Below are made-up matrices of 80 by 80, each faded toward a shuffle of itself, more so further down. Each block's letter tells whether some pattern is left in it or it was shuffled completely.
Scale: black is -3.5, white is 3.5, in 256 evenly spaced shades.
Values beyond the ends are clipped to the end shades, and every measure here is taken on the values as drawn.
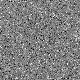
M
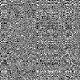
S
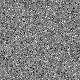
M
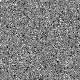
M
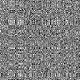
S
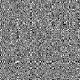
S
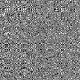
S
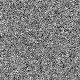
M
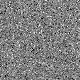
M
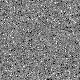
M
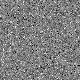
M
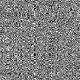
S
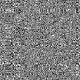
S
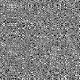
S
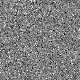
M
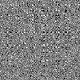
S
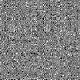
S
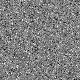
M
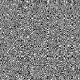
S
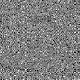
S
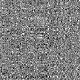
S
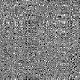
S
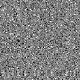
S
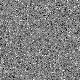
M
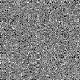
S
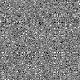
S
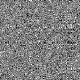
S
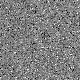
M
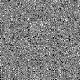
S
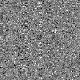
S
